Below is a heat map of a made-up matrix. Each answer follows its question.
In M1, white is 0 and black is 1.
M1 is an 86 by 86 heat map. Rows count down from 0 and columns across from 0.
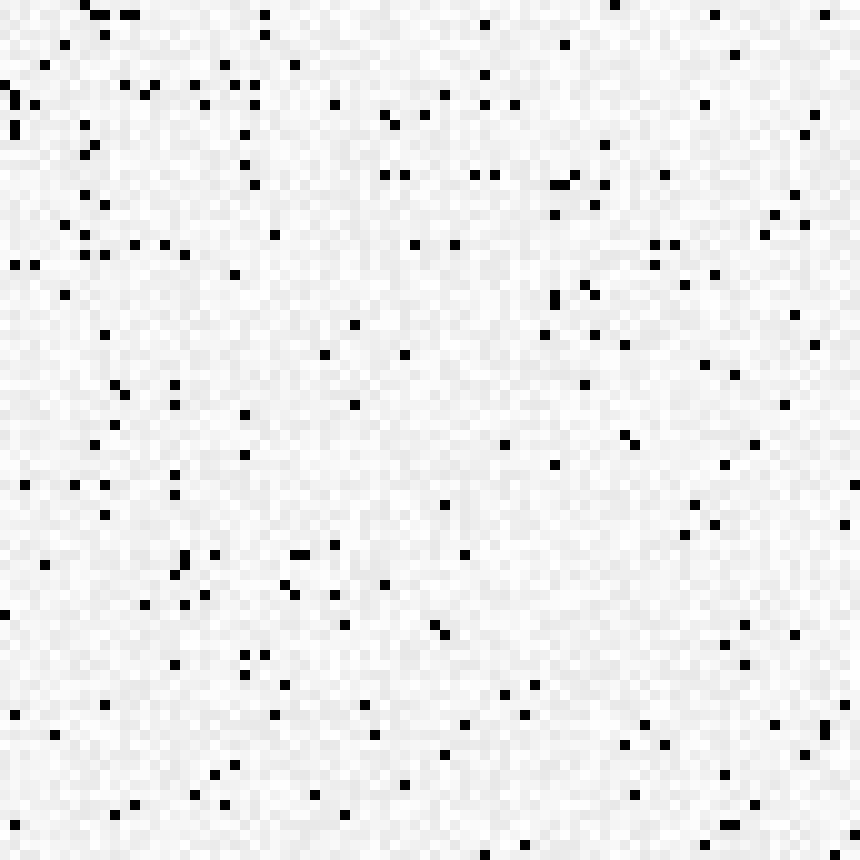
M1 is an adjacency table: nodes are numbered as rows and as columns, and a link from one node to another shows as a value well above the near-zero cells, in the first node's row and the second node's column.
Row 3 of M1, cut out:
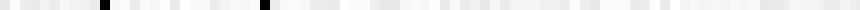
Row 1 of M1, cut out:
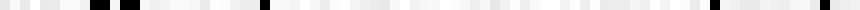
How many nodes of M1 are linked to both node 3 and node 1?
2
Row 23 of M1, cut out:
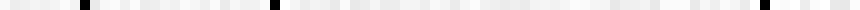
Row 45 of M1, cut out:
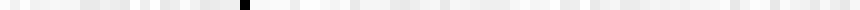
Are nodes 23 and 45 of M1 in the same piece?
yes
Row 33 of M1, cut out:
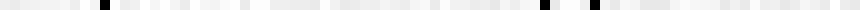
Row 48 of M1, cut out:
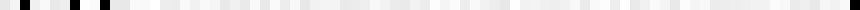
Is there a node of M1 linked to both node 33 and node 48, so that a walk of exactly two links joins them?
yes
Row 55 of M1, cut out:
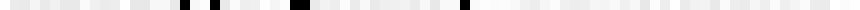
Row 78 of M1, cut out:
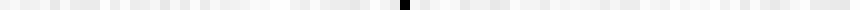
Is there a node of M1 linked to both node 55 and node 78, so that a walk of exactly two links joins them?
no
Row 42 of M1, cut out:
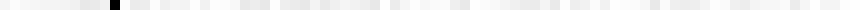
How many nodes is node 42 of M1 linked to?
1
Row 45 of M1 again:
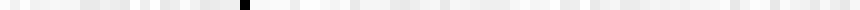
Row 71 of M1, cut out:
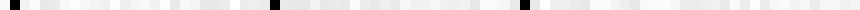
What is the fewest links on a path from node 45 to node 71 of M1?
4
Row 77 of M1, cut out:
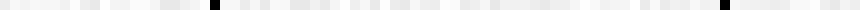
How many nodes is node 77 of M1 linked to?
2
